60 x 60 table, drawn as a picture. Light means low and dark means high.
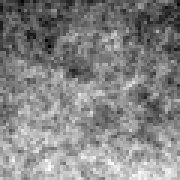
Ninth with the highest average: top left. Slope: up to the top. Grain: blotchy. Histogram: bell-shaped. Stripes: none.
